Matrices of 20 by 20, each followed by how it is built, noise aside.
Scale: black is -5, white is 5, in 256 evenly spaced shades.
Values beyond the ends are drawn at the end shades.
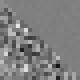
lower triangular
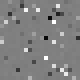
sparse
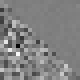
lower triangular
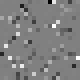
sparse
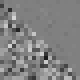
lower triangular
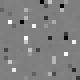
sparse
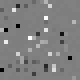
sparse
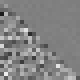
lower triangular
